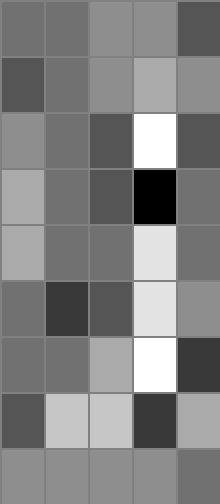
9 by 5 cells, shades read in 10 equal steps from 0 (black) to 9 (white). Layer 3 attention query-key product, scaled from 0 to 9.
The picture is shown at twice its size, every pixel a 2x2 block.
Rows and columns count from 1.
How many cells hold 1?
0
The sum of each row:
21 23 24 17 26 22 25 25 24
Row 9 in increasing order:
4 5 5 5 5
